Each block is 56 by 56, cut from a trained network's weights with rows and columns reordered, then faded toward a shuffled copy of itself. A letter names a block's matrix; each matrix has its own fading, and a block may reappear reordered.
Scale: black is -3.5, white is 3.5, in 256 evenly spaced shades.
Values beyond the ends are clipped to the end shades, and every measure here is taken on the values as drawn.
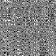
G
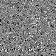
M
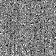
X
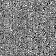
X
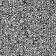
X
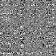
G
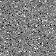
M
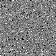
M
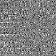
G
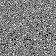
M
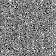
X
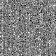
X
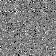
M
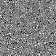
M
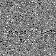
M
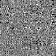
G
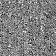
X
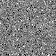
M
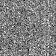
X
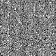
X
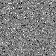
M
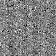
X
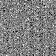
X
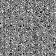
X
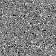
M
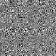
G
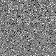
M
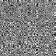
G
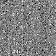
X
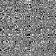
G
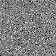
M
